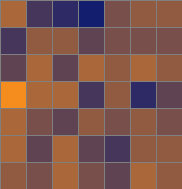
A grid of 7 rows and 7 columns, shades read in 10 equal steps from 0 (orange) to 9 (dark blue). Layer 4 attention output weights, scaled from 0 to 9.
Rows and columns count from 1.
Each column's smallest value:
0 3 3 3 4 3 4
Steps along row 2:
down same up down same same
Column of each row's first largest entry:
4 1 1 6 3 5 5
